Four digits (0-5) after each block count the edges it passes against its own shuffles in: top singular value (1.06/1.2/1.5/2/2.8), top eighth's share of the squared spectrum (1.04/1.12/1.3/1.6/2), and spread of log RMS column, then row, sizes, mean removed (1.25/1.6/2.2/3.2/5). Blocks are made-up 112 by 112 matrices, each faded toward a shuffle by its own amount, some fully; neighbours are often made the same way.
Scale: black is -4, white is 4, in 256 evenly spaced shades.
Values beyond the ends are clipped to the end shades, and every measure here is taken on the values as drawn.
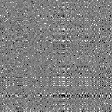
5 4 3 3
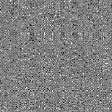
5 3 2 2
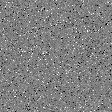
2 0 0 0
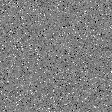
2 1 0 0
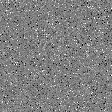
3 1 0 0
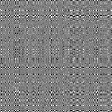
5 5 4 4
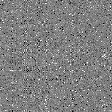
4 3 2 1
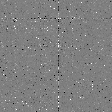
4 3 1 1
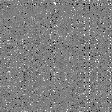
4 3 2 2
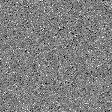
2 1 0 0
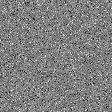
0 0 0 0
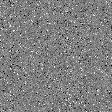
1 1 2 0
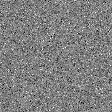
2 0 0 0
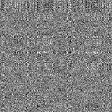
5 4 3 3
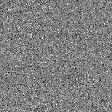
3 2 0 0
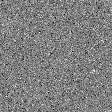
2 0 0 0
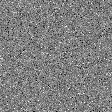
0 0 0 0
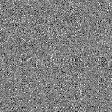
4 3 2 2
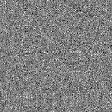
4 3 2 2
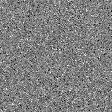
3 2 0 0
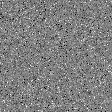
0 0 0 0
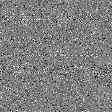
1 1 0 2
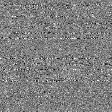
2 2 0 4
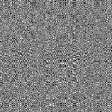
5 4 3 3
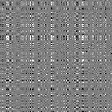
5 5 4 4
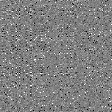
4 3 2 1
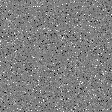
1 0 0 0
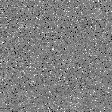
3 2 0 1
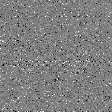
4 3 0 2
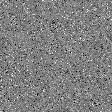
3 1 0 0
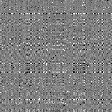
5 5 3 3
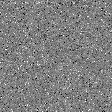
2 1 0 0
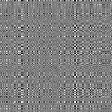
5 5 4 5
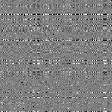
5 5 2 4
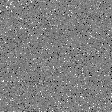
2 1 0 0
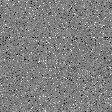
3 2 0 1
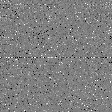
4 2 0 1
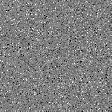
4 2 1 1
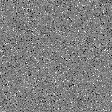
3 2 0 1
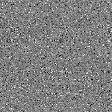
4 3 1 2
